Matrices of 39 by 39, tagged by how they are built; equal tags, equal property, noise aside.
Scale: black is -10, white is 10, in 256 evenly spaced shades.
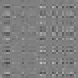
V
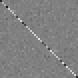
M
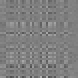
V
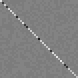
M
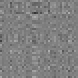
V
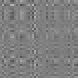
V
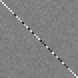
M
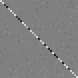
M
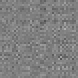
V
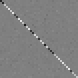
M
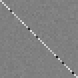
M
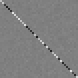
M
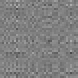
V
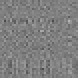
V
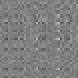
V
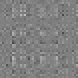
V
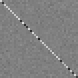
M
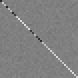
M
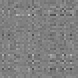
V
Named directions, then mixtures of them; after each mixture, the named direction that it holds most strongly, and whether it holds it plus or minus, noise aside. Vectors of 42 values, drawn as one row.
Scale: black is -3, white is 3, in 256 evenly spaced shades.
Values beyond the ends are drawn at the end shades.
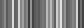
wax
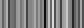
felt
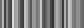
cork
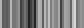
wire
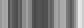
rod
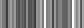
felt, minus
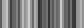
wire, minus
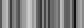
wire, minus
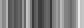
rod, plus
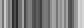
rod, plus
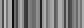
cork, minus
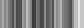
rod, plus
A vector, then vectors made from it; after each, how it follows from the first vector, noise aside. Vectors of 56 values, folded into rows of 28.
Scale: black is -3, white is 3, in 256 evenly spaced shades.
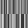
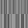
shrunk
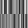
reversed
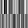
reversed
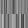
shrunk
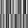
wrapped around
